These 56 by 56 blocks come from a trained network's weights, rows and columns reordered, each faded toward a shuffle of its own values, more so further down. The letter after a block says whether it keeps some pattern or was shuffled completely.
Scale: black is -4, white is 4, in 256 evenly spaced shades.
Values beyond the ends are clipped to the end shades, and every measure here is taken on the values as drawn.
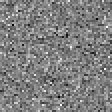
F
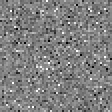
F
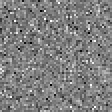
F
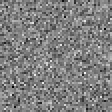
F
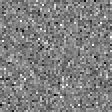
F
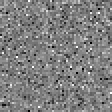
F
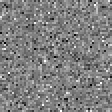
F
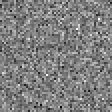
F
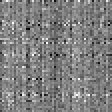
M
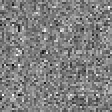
M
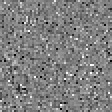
F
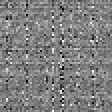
M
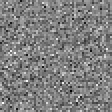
F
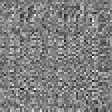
M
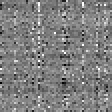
M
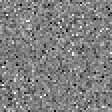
F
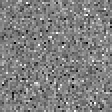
F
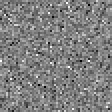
F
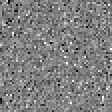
F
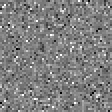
F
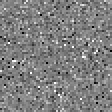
F
